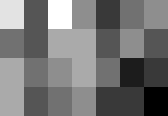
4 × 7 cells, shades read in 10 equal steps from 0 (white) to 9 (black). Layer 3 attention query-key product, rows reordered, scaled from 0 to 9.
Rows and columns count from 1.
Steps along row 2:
up down same up down up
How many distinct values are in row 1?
6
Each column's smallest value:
1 5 0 3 5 4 4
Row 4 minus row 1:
2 0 5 0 0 2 5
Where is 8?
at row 3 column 6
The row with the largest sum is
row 4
